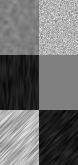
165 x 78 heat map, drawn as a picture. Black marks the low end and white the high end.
It is made of 3 by 2 panels. Panel 1,1: middling, blotchy, faint in contrast. Panel 1,2: high, fine-grained. Panel 2,1: very low, streaked downward, faint in contrast. Panel 2,2: middling, flat. Panel 3,1: high, slanting up to the right. Panel 3,2: very low, slanting up to the right, faint in contrast.
